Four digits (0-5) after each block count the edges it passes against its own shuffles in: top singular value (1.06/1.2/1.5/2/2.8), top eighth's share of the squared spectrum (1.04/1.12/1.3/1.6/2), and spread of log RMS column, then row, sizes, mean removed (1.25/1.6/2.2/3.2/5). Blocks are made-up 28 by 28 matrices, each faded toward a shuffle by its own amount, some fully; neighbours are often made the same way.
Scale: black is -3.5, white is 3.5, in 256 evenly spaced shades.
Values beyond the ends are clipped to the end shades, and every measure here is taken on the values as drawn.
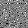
3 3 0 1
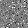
1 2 0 0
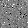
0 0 0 0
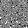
1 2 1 0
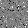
0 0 0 0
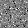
0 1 0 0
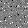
2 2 0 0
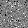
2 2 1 0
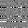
4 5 1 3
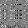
4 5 2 2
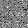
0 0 0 0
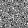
1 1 0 0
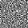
3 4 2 2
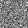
1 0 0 0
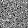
1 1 0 0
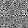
3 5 1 2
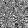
3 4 1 0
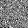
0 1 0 0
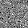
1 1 0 0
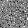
2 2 0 0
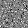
0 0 0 0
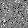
1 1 0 0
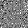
3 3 1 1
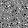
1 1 0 0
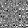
3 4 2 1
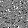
0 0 0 0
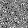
2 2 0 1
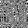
3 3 1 1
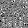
3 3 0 0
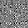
3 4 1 1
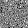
0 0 0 0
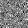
2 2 0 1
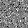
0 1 0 0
